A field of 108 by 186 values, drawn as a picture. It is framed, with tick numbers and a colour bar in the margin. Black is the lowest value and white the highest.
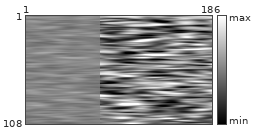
A vertical seam about 40% of the way across splits the table, and the left part is calmer. Streaks run across, left to right. No overall slope runs across the table. The ninth with the lowest average is the bottom right.
